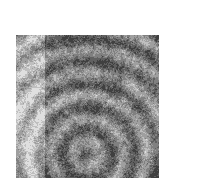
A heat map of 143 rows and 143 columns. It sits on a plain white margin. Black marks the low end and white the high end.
Ninth with the highest average: middle left. Seam: vertical, 20% of the way across, the left part higher. Rings: centred on the bottom middle.
